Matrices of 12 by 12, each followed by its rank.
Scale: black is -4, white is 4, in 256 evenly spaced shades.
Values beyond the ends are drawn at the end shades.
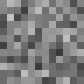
full rank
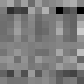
two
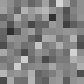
full rank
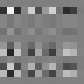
one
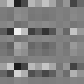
one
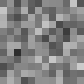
full rank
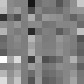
two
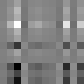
one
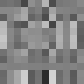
two
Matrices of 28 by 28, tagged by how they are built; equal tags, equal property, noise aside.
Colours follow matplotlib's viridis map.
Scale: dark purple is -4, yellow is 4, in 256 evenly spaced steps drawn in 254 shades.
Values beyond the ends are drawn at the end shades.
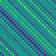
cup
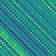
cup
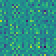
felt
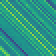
cup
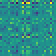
felt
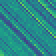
cup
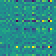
felt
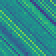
cup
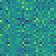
felt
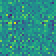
felt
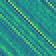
cup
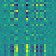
felt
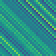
cup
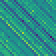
cup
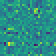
felt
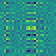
felt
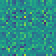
felt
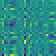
felt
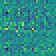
felt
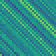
cup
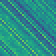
cup
